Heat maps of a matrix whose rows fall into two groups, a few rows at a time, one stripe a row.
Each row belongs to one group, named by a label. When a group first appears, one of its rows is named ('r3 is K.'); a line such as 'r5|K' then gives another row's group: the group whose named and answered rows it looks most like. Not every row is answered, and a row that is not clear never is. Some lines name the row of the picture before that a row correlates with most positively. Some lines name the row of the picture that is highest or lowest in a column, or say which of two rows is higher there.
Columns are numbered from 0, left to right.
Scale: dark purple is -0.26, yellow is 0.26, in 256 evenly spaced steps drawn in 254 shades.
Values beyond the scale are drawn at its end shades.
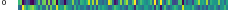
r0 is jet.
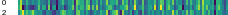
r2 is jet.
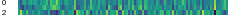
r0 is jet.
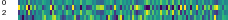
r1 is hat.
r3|jet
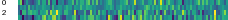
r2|jet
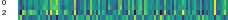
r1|jet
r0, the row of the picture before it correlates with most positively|2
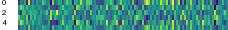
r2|jet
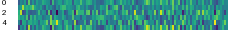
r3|hat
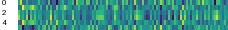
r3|hat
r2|hat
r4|jet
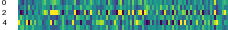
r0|jet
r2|jet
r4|hat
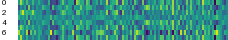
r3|hat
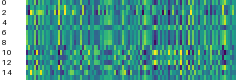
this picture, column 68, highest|9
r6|hat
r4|hat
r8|hat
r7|hat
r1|jet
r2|jet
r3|hat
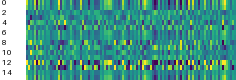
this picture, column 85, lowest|13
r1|hat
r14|hat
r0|hat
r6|hat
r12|hat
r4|jet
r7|hat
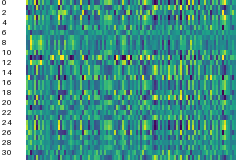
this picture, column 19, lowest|15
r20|hat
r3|hat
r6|jet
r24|hat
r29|hat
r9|jet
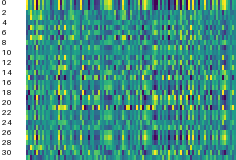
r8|hat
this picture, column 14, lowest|15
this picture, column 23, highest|7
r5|jet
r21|jet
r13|jet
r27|hat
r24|jet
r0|hat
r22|hat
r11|jet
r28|hat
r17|hat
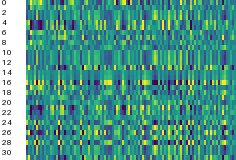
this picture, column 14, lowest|26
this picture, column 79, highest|0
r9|hat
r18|hat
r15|hat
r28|hat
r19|jet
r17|jet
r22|jet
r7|jet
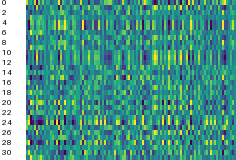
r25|hat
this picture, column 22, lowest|15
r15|jet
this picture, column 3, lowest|24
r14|hat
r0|hat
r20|jet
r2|jet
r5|jet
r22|jet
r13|jet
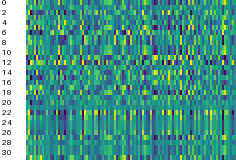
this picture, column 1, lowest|12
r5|hat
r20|jet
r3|hat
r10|hat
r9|hat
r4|jet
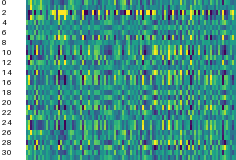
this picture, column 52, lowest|2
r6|hat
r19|hat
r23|jet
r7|jet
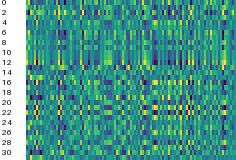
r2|jet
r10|hat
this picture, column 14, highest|2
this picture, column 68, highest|19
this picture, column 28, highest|2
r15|jet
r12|hat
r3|hat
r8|hat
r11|hat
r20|hat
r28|hat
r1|hat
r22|hat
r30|jet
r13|jet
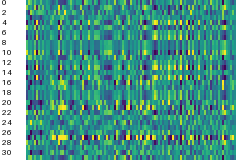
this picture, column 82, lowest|20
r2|jet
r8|hat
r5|hat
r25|hat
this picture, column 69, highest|27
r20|jet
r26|jet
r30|jet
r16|jet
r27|jet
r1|hat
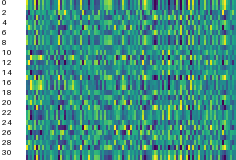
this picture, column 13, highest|26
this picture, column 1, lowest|2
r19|hat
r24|hat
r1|hat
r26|jet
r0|hat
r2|jet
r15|hat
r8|hat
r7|hat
